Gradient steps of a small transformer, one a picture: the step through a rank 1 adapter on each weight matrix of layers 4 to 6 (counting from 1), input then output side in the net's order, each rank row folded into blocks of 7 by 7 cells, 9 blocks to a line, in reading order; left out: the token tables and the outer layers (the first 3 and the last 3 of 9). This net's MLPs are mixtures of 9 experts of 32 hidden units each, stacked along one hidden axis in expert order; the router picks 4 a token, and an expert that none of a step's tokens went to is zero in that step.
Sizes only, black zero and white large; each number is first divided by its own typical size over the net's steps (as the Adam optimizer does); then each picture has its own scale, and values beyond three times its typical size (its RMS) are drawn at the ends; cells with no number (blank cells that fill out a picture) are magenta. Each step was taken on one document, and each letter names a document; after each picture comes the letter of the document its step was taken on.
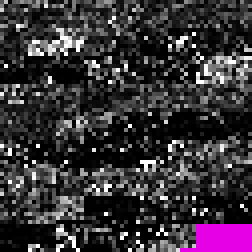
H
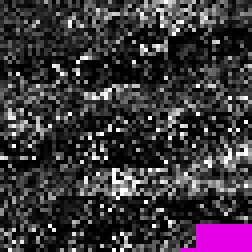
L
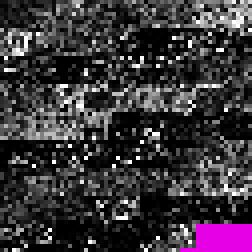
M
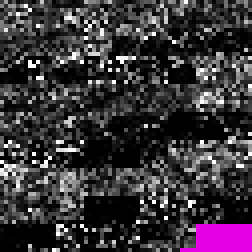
H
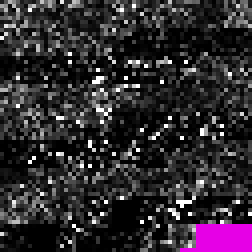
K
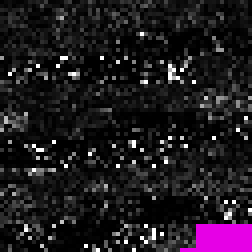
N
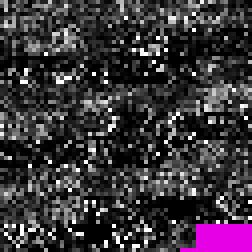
L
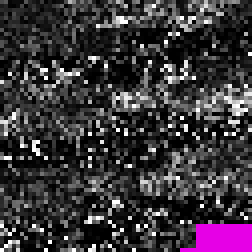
L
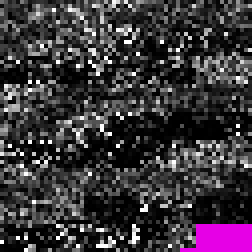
H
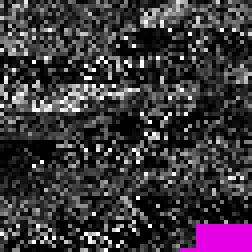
M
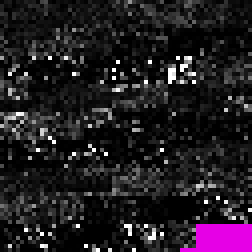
N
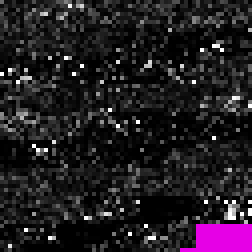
N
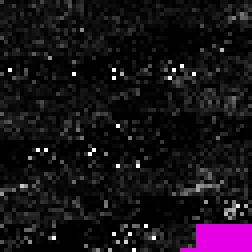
N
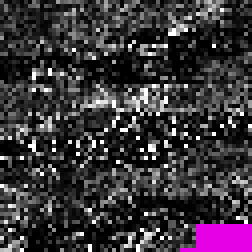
L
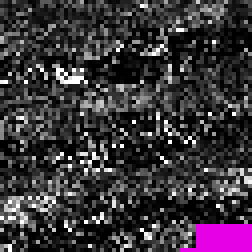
L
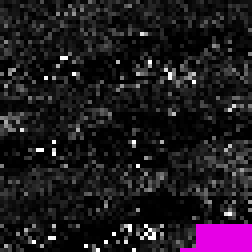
N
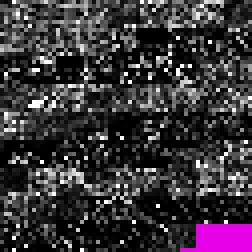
M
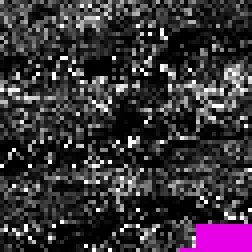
L
